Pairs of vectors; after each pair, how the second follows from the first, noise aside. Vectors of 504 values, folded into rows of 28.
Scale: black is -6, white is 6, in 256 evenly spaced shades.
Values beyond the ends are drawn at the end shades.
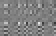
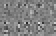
sign-scrambled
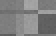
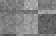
copied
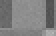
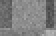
copied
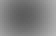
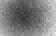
scaled up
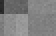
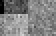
scaled up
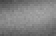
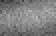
copied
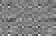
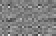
copied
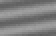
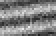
scaled up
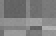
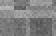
reversed
